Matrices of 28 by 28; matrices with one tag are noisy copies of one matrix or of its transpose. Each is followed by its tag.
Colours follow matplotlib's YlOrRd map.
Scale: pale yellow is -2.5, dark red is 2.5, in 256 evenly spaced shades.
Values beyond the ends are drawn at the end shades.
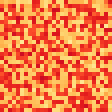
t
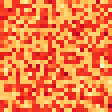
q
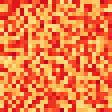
q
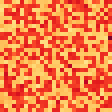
t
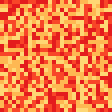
q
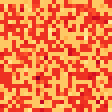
t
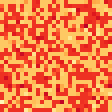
t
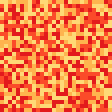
t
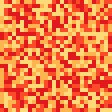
t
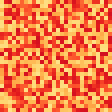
t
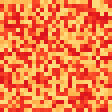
t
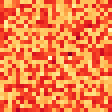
q
